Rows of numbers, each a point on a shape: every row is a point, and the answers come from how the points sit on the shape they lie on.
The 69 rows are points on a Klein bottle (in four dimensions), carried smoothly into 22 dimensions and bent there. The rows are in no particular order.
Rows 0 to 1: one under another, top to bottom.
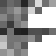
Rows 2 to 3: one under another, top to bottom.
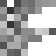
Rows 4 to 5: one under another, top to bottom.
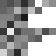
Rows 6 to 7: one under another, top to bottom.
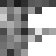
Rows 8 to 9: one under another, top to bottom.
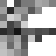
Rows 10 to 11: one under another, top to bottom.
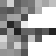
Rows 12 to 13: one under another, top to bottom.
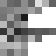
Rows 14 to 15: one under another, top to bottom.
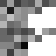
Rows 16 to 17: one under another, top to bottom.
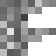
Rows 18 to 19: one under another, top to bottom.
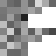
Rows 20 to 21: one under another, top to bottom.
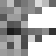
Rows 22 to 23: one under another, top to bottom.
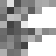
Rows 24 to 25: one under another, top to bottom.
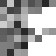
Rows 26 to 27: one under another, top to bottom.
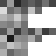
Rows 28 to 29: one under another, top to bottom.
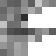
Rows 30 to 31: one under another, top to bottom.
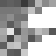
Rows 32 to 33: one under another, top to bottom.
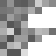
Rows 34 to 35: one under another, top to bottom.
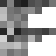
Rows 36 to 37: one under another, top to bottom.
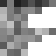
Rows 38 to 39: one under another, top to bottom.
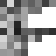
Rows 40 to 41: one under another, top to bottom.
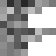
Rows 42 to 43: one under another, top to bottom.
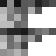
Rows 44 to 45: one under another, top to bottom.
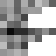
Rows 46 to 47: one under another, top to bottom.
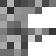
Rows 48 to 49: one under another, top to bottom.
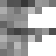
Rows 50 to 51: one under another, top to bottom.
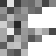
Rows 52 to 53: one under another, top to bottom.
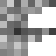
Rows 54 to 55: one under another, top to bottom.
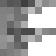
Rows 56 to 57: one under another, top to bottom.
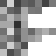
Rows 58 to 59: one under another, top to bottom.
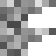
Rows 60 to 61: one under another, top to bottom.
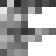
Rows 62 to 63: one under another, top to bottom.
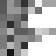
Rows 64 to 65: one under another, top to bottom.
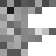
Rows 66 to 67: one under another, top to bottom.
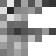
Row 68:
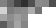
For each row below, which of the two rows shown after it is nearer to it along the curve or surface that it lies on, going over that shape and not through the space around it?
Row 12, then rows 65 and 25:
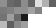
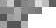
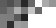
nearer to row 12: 25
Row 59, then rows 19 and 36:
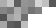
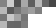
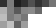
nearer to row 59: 19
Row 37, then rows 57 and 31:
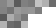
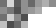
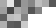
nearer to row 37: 31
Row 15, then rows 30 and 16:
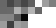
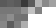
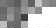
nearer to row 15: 16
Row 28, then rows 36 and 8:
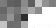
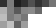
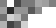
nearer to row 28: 8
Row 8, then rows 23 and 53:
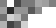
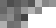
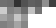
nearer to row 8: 23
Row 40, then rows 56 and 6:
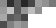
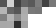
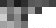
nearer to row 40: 6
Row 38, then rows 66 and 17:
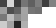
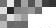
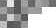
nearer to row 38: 66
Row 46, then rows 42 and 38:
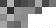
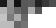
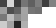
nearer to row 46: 38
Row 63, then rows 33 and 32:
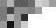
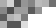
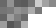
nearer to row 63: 33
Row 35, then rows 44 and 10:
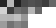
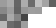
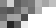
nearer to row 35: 44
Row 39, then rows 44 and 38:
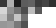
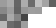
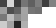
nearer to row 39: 38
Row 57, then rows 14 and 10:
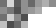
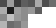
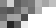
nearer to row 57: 10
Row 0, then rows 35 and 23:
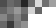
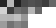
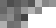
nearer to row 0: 23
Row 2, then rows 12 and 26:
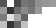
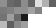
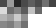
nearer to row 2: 12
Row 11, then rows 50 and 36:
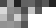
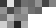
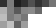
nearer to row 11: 36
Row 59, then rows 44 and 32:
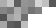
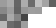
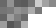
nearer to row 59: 32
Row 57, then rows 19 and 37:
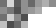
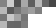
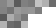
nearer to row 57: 19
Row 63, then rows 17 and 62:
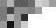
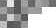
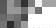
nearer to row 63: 17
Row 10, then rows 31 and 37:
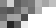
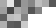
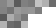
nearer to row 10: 31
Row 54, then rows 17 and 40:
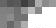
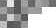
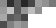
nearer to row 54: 40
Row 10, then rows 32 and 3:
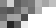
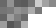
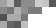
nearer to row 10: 3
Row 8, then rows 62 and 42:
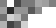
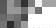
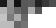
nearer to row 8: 62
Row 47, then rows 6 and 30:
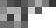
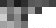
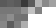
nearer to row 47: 30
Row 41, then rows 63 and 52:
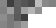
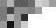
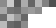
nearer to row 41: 52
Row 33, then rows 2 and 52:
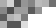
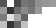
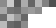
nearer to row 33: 2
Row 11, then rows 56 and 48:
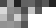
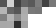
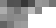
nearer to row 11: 48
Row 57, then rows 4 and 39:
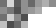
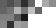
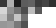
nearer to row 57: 4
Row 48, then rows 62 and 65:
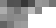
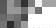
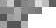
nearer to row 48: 62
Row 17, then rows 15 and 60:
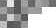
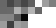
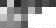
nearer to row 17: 15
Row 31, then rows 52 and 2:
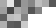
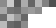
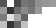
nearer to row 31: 2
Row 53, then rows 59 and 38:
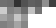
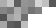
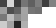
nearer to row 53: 38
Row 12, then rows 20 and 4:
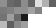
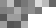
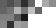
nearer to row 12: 4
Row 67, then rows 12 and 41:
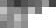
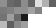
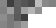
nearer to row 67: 41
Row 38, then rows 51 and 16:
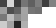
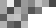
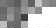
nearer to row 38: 51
